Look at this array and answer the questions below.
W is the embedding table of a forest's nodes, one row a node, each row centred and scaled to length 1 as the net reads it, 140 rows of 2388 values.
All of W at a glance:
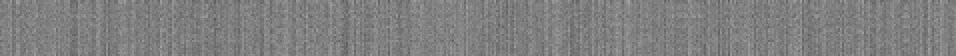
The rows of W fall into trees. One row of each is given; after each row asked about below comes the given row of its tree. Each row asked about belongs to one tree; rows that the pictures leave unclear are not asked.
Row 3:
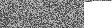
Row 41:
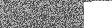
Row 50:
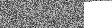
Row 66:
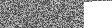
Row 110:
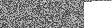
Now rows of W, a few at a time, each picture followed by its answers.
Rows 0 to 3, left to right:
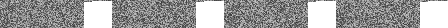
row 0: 3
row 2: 3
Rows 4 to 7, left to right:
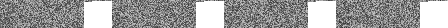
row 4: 3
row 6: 3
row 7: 3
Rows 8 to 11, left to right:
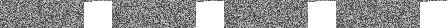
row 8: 110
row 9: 3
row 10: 3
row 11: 110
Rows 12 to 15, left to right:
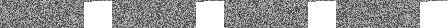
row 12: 110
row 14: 41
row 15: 110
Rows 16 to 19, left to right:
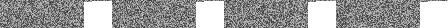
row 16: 41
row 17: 66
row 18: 110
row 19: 3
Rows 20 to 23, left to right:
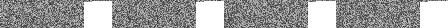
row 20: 41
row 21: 41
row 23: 110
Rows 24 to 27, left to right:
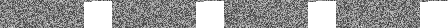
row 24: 66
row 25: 41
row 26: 3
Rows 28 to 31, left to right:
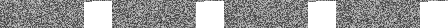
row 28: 3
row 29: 50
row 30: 3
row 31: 3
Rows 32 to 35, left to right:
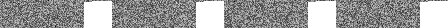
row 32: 66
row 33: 110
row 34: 110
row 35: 41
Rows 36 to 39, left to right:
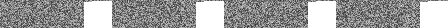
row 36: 41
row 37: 66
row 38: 41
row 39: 110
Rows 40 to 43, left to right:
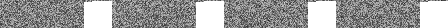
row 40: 41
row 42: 41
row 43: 41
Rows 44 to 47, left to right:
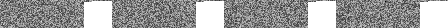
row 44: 66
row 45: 66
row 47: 3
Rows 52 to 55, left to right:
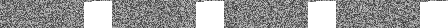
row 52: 110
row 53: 66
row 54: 3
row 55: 50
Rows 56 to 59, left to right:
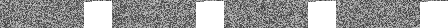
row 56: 3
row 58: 110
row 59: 41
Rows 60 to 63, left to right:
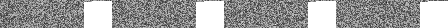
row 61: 50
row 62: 50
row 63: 66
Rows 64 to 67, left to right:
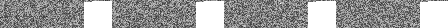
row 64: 41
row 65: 41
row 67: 66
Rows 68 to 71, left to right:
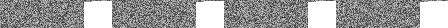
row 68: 110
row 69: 66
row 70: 3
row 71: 41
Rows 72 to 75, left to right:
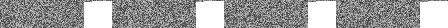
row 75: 41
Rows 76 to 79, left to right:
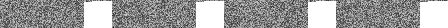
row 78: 3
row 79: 3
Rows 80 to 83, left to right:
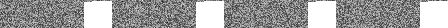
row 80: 110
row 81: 50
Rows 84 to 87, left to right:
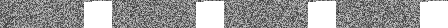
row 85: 66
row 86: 66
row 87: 66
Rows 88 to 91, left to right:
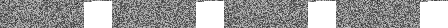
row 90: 3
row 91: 66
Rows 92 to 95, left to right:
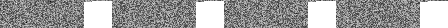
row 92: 50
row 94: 50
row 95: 66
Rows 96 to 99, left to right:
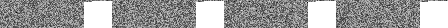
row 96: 41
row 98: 110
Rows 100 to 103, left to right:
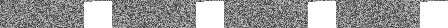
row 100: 66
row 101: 66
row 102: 66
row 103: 66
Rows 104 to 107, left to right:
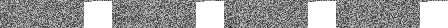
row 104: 3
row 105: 3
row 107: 3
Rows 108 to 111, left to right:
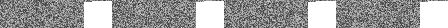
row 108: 66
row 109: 50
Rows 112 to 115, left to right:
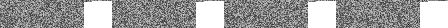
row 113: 50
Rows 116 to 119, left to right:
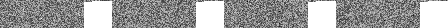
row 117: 3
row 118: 66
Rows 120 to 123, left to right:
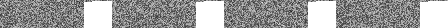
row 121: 41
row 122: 41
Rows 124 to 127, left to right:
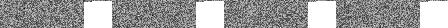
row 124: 41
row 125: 110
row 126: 50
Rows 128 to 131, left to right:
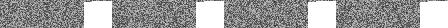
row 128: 3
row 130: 41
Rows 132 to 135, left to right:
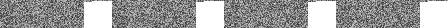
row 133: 3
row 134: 3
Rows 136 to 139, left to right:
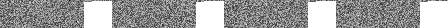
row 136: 3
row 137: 66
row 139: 3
